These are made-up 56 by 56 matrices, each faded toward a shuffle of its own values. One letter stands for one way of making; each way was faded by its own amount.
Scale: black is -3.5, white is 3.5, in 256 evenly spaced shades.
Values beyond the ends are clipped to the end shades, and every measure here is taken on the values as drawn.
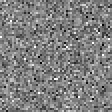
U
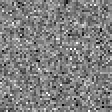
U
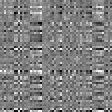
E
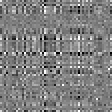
E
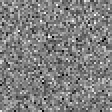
U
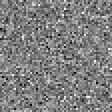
U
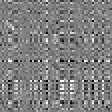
E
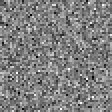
U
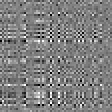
E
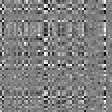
E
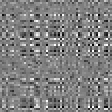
E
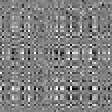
E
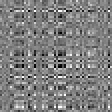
E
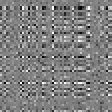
E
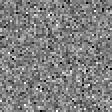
U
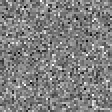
U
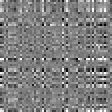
E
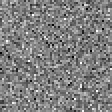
U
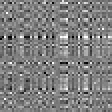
E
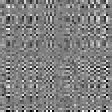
E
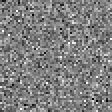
U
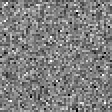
U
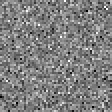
U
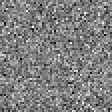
U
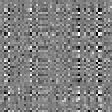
E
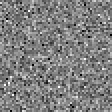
U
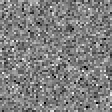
U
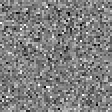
U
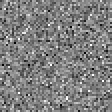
U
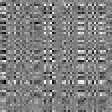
E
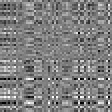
E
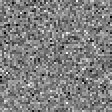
U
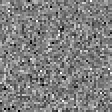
U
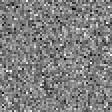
U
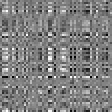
E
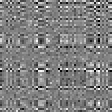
E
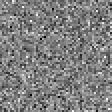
U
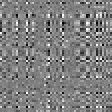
E
